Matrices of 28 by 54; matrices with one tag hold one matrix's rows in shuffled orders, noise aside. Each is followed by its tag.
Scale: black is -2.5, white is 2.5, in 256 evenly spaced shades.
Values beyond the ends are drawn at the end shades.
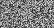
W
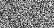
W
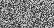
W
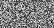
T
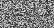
T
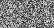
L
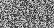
T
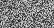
W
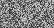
W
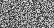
W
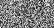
L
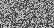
T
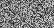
W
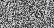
L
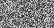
L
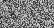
W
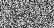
T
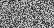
W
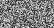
T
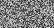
L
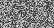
T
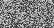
T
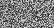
W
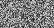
L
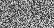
W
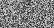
L
